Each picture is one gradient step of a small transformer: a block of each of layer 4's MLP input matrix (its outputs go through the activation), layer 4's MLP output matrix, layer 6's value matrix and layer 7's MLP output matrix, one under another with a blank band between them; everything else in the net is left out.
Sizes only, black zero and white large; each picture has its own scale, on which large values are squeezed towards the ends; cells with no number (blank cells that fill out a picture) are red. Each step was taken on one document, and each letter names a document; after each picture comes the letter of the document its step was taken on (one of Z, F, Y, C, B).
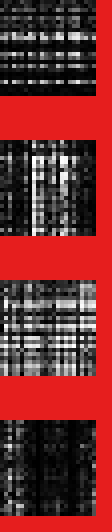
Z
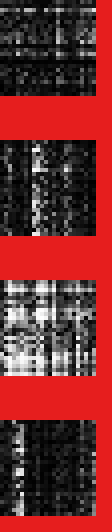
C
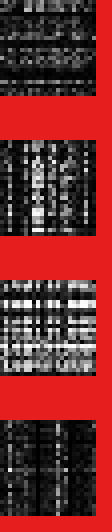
Z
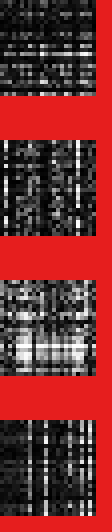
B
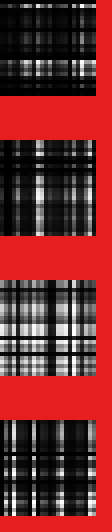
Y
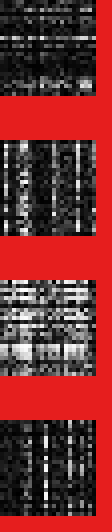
B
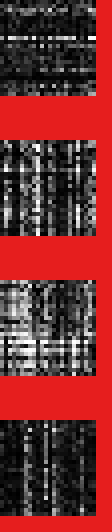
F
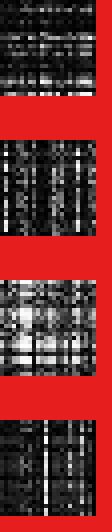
B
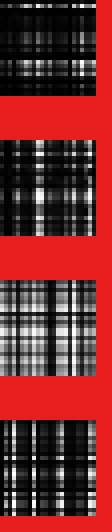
Y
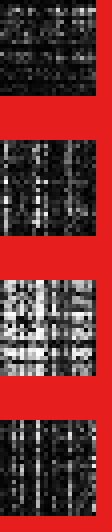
C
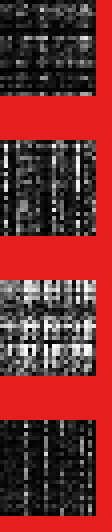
B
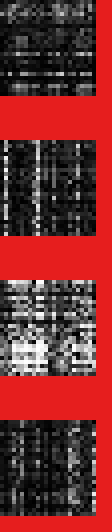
C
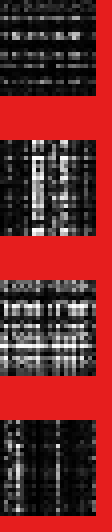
Z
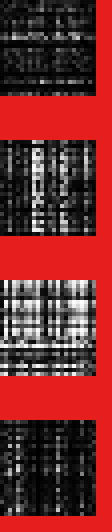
Z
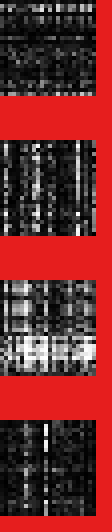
F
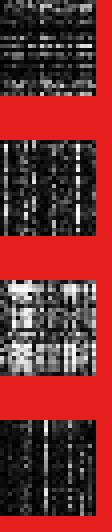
B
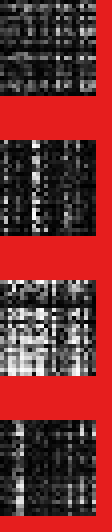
C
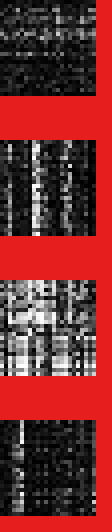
C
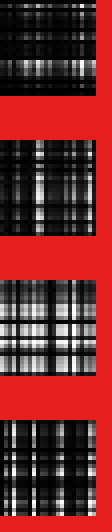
Y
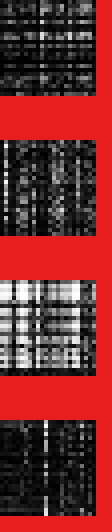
B
